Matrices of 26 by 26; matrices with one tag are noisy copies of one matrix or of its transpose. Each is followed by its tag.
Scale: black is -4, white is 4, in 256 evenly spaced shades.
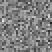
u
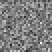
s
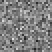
u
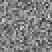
u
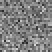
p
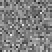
p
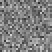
p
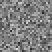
u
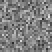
u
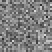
p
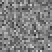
s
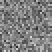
p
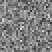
u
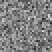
u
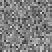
p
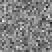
u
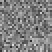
p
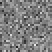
p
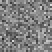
p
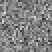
u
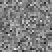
u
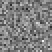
s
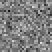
s
